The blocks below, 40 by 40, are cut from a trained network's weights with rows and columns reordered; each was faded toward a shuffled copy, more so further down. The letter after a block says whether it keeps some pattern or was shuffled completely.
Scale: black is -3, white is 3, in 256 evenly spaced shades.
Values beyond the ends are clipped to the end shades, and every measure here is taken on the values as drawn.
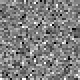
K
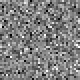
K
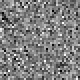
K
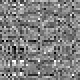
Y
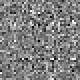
Y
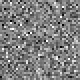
K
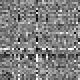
Y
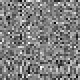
Y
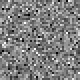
K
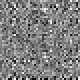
Y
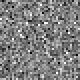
K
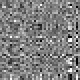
Y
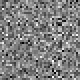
Y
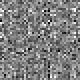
Y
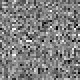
Y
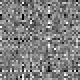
Y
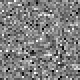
K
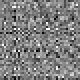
Y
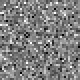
K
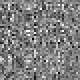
Y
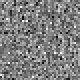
K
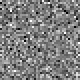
K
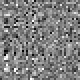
Y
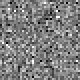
Y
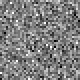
K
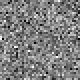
K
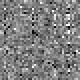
Y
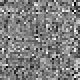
Y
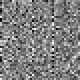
Y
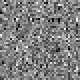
Y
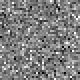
K
